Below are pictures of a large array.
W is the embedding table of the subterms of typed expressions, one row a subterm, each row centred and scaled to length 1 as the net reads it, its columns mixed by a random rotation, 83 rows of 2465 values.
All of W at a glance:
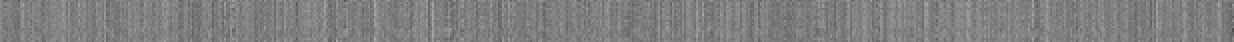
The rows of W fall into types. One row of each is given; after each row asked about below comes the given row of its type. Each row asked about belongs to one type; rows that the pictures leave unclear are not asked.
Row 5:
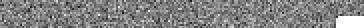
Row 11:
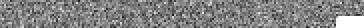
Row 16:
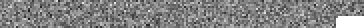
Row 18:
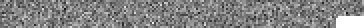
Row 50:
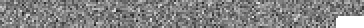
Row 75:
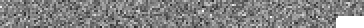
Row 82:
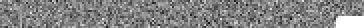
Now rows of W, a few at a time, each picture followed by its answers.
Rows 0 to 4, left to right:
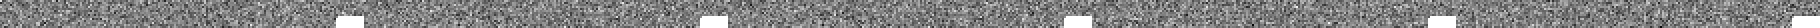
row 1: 50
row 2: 50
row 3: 5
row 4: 82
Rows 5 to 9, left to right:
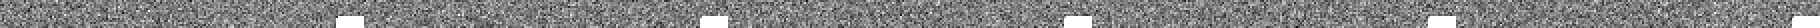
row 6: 18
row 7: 11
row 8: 82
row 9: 75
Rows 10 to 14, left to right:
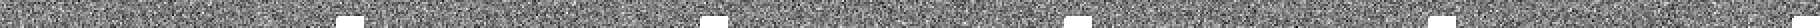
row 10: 11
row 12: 82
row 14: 50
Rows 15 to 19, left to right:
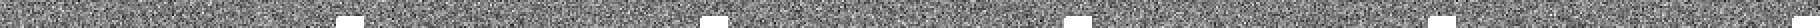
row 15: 11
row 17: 82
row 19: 18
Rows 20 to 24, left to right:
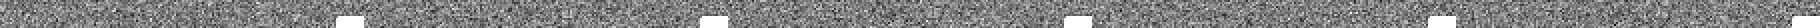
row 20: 50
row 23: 16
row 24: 11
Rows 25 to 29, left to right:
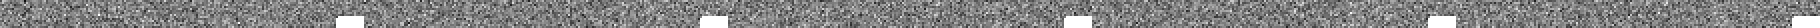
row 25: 5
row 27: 18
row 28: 75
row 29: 11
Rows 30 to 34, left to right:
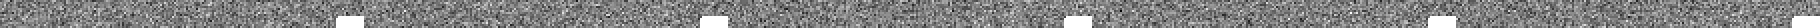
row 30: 18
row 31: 16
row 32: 75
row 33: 16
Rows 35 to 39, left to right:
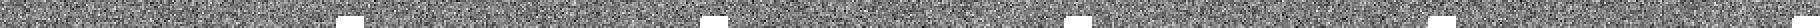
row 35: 5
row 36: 11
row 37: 75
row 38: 82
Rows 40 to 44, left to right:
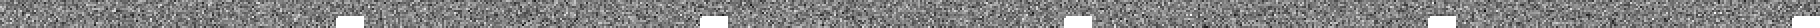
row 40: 50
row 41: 11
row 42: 50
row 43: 11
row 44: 16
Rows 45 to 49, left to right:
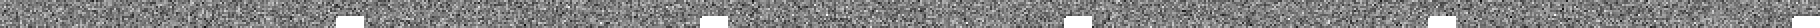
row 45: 82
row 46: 5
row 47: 5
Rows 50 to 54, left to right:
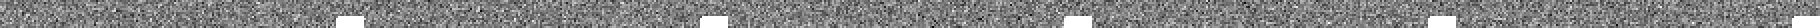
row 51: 50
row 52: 82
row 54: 5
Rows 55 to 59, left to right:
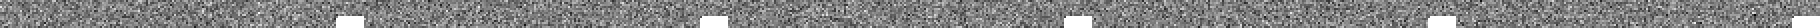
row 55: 75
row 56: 50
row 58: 82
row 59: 5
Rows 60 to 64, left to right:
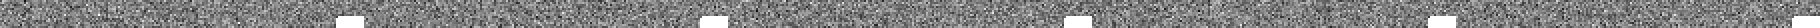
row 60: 5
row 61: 82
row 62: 16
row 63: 18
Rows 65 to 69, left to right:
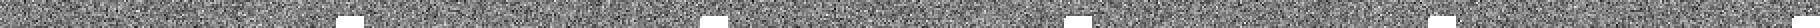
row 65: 75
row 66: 82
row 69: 5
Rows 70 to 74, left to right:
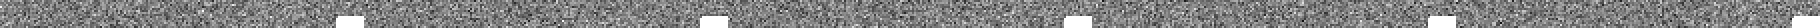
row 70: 75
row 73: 11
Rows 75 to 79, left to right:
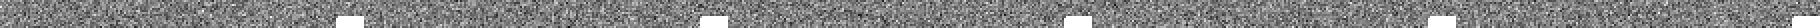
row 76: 82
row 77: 50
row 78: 50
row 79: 11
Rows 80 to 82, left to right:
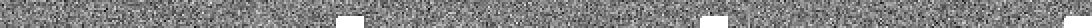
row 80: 11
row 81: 18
